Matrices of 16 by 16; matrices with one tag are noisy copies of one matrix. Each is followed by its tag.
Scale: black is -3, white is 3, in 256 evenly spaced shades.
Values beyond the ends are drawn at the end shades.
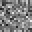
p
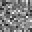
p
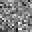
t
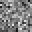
t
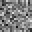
p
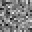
p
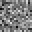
p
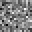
p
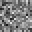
p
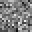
t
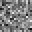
p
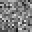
t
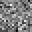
t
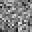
t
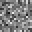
p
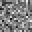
p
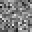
t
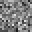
t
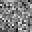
t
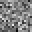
t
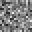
p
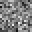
t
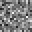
p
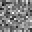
p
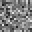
p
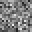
t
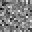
p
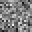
t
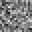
p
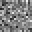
p
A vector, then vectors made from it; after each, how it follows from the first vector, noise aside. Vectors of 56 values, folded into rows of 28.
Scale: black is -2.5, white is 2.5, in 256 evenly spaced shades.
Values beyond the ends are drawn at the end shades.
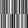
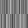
shrunk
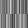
shrunk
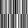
reversed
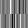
partly zeroed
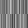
shrunk
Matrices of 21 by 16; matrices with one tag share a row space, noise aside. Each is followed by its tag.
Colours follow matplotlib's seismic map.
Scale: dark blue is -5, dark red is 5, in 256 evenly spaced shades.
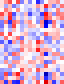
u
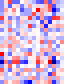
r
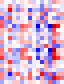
r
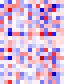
r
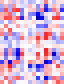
u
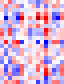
u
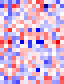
u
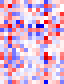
u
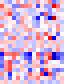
r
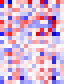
r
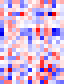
r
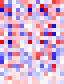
r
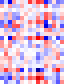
u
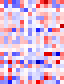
u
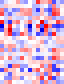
r
